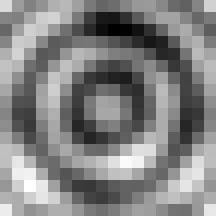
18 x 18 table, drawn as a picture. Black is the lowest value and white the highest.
The texture is blotchy. On average the colour sits 50% of the way up the scale. The bottom left is the ninth with the highest average. Concentric rings centre on the centre.
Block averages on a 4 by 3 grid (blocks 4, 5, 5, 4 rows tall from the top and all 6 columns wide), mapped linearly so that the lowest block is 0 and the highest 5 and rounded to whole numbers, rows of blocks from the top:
4 0 2 | 3 1 2 | 3 2 3 | 5 2 4
